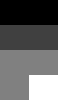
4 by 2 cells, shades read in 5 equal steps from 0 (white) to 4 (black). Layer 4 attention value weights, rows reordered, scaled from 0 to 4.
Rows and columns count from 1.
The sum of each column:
11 9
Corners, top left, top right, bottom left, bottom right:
4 4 2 0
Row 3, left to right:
2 2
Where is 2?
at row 3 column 1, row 3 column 2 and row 4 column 1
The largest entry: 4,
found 2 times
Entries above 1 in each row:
2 2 2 1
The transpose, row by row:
4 3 2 2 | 4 3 2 0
